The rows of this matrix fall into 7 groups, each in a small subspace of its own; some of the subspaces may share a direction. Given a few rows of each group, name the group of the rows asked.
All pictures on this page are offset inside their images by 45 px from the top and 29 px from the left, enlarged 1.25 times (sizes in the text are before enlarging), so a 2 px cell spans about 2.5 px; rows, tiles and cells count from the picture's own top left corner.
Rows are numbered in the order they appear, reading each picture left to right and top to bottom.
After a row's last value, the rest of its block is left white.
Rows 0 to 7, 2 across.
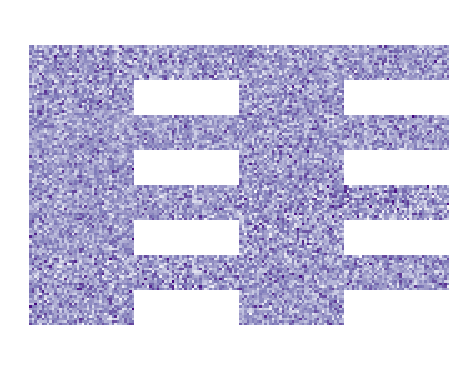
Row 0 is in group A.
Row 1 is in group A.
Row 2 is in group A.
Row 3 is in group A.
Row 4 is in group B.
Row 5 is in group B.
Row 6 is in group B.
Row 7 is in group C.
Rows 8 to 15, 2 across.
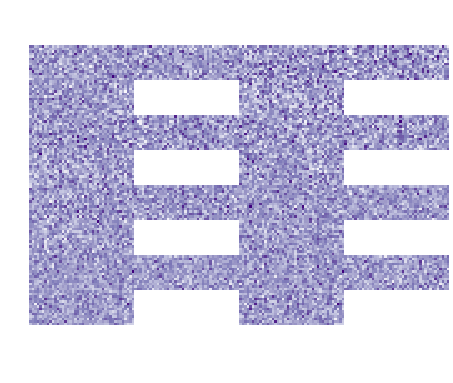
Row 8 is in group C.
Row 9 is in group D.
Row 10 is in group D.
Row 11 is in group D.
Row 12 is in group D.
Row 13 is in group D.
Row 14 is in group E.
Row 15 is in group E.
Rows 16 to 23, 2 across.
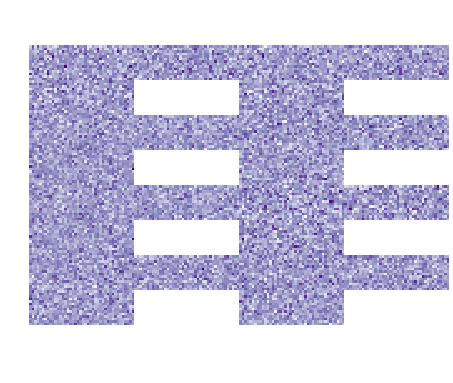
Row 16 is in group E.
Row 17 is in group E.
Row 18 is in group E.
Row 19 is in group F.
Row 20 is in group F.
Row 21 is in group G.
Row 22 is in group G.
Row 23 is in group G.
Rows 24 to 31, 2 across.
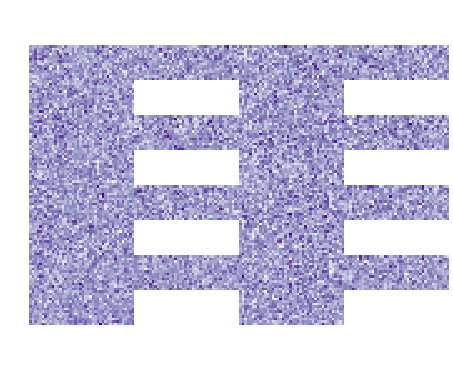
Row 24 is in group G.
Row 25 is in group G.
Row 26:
B
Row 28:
E
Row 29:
G
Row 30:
E
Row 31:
G
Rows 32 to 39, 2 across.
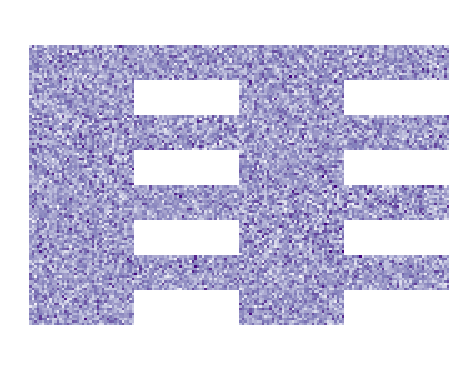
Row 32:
A
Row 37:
C
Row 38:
B
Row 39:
C
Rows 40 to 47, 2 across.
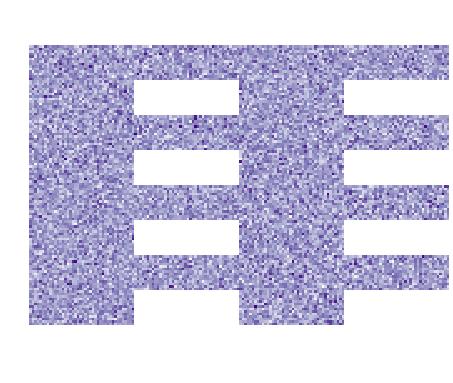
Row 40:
C
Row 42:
B
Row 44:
E
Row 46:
F
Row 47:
C
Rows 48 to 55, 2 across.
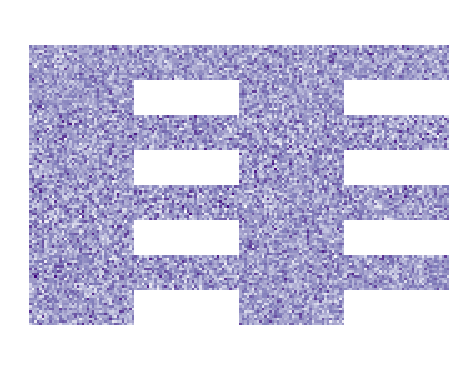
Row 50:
E
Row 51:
D
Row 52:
D
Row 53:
B
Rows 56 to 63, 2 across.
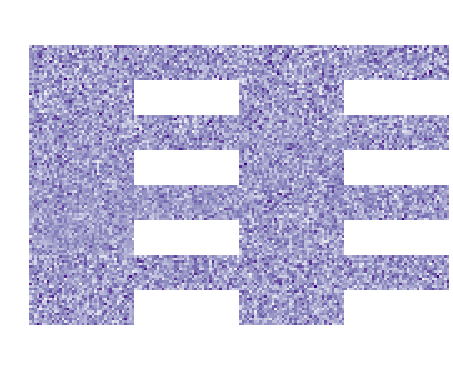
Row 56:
A
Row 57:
F
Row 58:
B
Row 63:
D
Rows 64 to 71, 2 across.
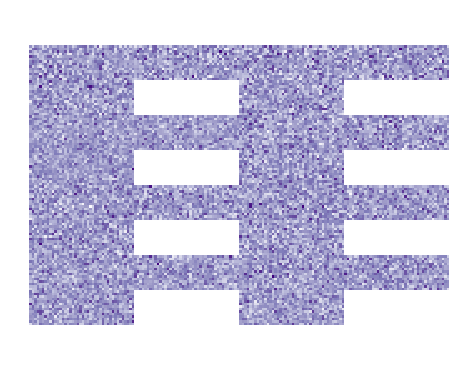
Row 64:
E
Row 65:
A
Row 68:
C
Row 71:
A
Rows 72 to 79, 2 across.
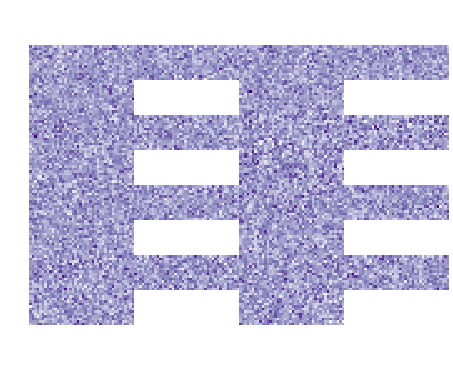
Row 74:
B
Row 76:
F
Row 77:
D
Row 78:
A
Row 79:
C
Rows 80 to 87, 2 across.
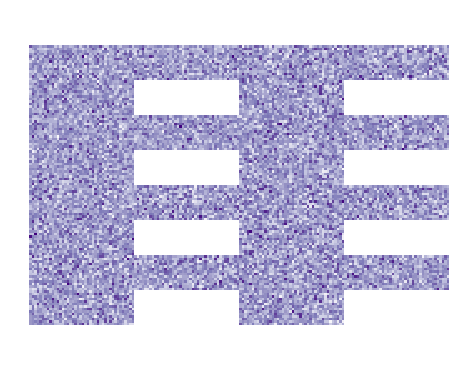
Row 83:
A
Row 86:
F
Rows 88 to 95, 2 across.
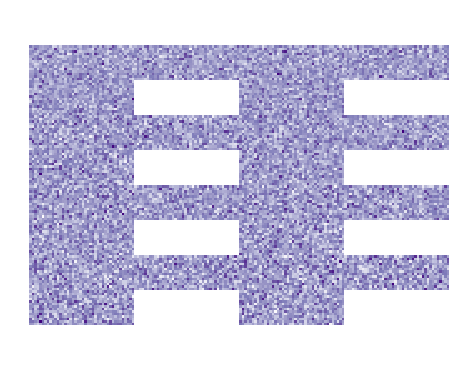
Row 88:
F
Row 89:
F
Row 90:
C
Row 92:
G
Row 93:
C
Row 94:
G
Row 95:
G
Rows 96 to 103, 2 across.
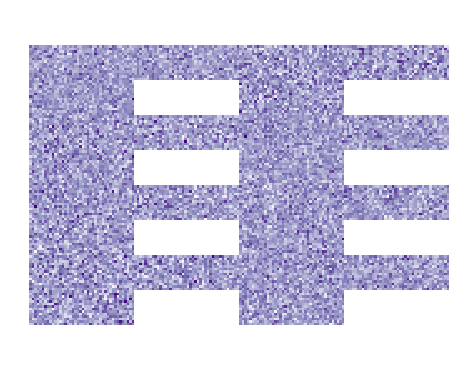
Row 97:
D
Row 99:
B
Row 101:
B
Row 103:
G
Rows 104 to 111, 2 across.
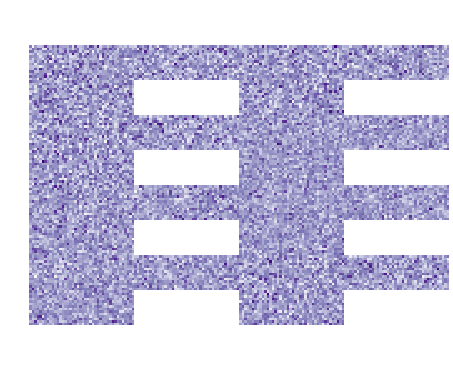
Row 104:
E
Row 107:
F
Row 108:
B
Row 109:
E
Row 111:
G
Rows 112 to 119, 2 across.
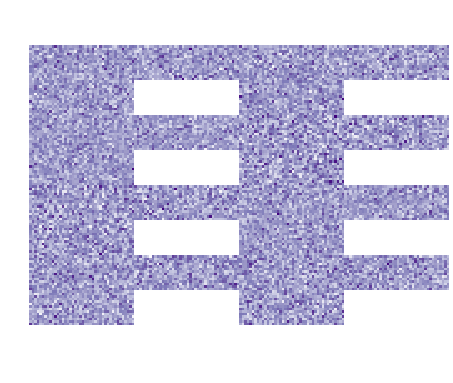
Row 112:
E
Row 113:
A
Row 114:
B
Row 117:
F
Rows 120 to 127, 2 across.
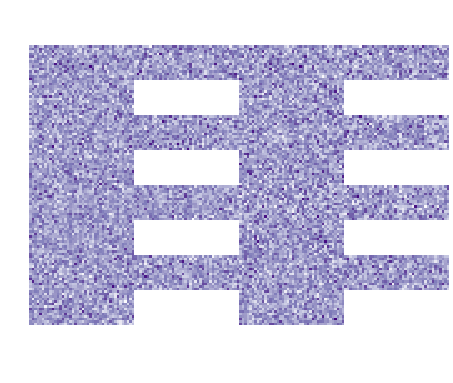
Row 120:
C
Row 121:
C
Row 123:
C
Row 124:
A
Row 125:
D
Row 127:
A
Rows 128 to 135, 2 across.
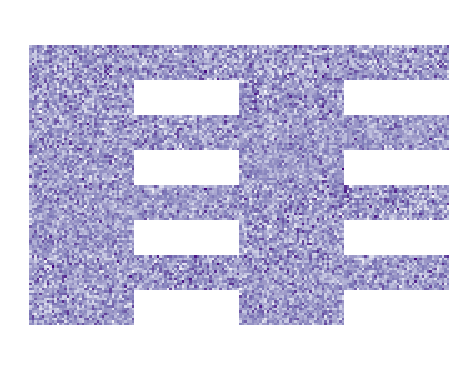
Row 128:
G
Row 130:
A
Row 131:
B
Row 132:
D
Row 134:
E
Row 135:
D
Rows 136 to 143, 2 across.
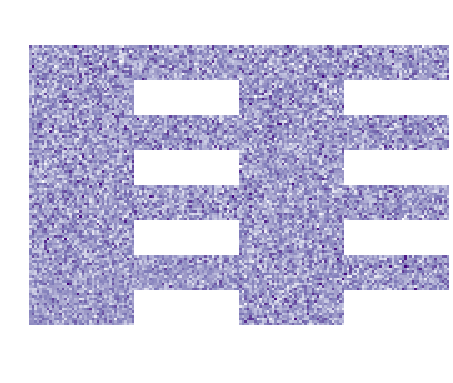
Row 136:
G
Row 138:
A
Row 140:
D
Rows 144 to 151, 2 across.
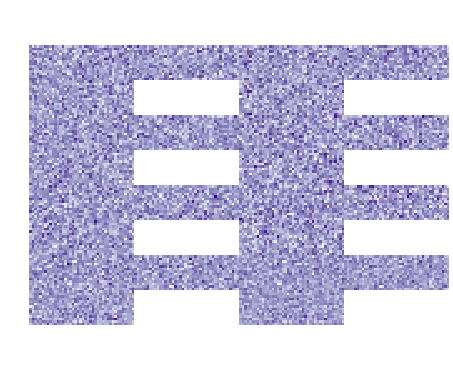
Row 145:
E
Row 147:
C
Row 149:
D
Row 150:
F
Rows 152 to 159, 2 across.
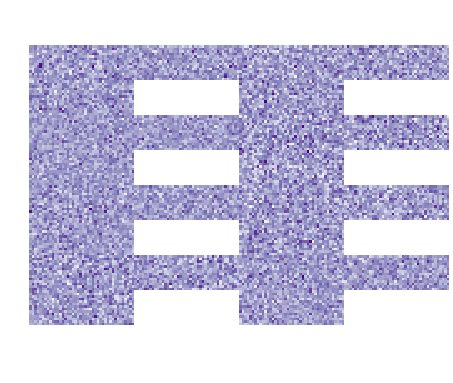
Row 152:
D
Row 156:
G
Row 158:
F
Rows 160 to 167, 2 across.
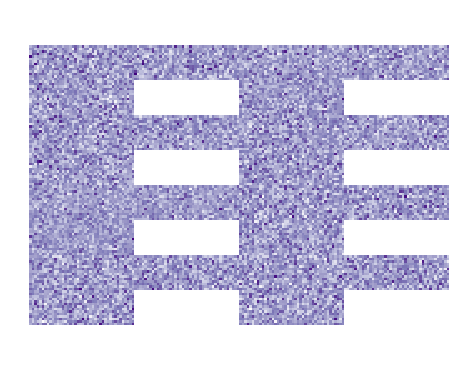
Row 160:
D
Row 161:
F
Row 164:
F
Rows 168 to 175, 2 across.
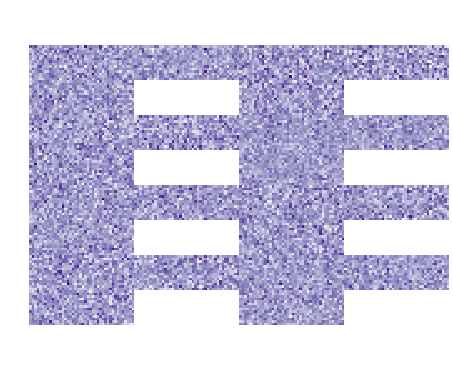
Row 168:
D
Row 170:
B
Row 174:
F
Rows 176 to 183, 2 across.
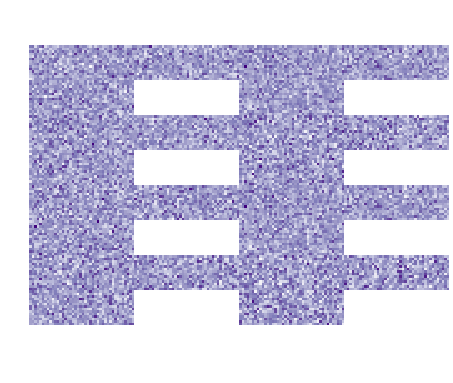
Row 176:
C
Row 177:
B
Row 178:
D
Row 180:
A
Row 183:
D
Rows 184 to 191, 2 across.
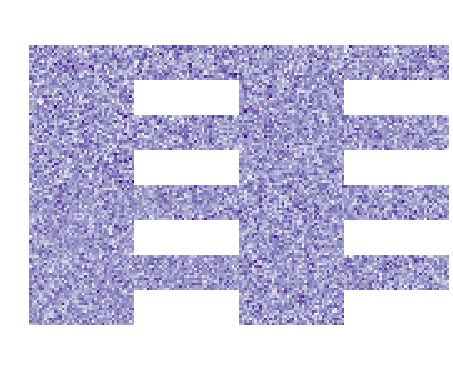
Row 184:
C
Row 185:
B
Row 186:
C
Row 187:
B
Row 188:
F
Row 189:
G
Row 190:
D
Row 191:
E
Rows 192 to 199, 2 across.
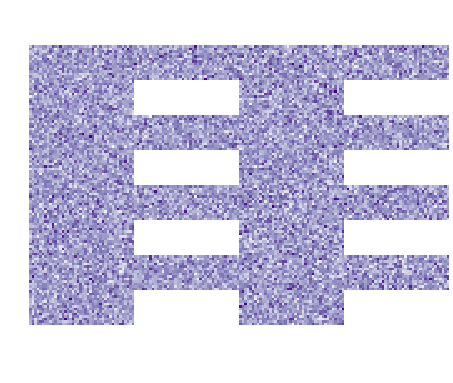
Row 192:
B
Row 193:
C
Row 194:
C
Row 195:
C
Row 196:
D
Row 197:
E
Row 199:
B
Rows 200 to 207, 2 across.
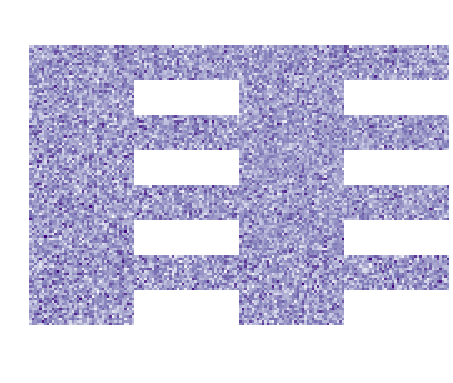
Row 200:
A
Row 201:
B
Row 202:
E
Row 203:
F
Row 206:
A
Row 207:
G
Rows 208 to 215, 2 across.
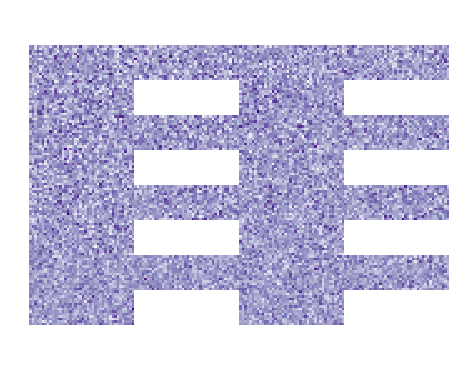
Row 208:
A
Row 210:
A
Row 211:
D
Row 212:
F
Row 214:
A
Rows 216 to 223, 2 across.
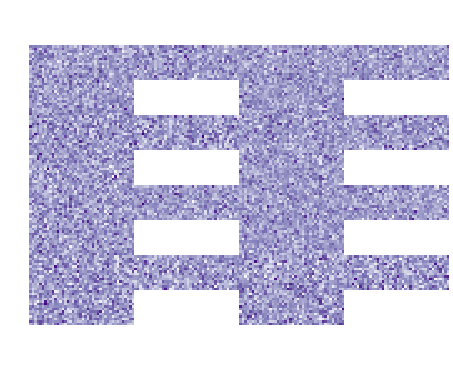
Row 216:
A
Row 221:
G
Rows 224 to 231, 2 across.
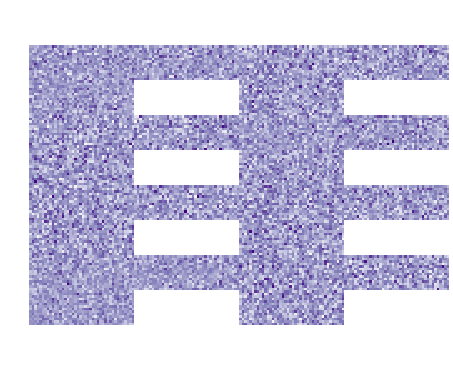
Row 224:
F
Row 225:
E
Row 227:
E
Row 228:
D
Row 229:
E
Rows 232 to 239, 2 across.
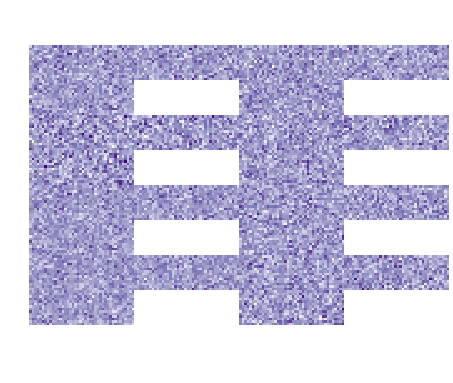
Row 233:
A
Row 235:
B
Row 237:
E
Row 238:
A
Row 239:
E
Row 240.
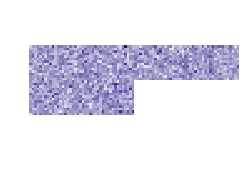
